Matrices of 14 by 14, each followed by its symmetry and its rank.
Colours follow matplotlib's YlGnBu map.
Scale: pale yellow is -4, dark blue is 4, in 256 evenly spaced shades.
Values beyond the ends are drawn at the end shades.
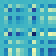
symmetric, rank one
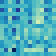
neither, rank three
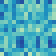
neither, rank three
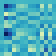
neither, rank two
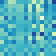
neither, rank three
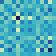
symmetric, rank two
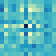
neither, rank two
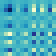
symmetric, rank one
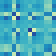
symmetric, rank two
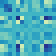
symmetric, rank two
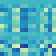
neither, rank two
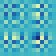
symmetric, rank one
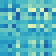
neither, rank two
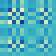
symmetric, rank one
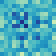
symmetric, rank two
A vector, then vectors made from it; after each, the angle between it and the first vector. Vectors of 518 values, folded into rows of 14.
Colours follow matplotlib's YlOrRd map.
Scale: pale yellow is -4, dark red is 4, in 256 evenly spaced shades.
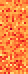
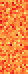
partly opposed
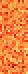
orthogonal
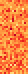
nearly parallel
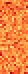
partly opposed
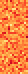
orthogonal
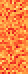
partly aligned
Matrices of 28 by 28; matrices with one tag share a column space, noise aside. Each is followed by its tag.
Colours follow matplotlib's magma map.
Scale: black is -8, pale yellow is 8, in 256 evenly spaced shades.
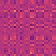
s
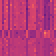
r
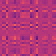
s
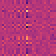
s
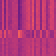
r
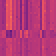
r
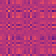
s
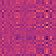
s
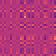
s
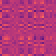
s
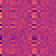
s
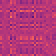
s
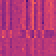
r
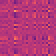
s
